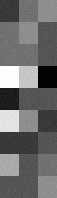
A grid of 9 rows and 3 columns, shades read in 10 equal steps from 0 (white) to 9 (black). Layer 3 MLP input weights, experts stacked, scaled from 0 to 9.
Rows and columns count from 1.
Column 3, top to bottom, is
4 6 6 9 6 7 6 5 4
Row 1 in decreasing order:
7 5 4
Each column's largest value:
8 7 9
